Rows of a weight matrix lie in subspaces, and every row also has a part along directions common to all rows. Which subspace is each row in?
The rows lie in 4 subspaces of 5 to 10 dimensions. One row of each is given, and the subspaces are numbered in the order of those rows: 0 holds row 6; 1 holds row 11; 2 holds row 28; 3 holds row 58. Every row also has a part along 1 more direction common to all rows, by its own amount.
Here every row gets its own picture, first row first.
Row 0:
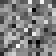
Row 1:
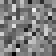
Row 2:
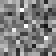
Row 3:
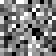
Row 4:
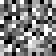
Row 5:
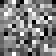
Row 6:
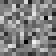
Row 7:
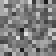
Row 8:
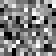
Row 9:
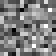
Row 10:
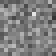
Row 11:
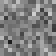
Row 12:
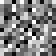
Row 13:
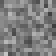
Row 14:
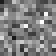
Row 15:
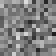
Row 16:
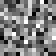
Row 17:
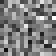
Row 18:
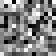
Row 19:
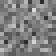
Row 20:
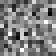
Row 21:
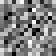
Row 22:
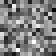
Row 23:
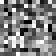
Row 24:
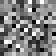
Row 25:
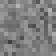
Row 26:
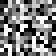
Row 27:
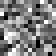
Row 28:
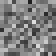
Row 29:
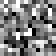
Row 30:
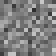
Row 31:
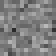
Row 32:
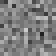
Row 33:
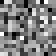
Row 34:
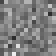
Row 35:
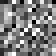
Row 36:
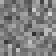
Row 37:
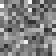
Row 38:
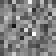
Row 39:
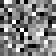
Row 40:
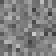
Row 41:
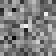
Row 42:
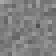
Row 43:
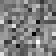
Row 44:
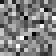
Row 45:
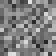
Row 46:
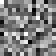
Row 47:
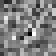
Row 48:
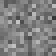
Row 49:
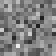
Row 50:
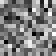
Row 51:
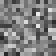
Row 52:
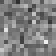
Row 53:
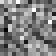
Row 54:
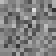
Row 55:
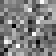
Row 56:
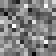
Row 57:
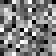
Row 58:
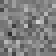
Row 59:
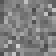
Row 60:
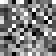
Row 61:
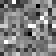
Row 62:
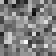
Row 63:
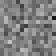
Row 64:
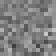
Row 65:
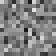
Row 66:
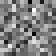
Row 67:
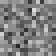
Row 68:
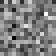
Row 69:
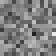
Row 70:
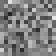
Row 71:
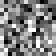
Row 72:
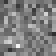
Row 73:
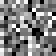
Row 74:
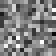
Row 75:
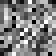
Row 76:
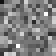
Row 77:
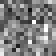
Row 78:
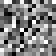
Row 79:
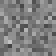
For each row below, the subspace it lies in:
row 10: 0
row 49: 1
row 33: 1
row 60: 0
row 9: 2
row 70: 0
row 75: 2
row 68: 3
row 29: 1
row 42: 1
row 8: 3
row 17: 3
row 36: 2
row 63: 3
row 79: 3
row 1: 2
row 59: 1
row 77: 0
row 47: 1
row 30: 0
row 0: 3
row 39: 0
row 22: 2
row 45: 2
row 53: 0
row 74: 1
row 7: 1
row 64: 2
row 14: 3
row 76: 1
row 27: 3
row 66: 0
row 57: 0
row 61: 1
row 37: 1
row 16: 1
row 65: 3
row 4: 2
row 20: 1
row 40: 2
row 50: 2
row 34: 1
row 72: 1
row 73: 0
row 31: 2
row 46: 1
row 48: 0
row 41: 3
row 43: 3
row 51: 1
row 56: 0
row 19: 0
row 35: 0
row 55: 3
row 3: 0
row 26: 3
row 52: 0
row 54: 1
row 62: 1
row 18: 1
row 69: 2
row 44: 1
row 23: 1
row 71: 3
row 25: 1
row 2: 2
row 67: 1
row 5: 0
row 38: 1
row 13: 2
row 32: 3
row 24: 3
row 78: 0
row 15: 1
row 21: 0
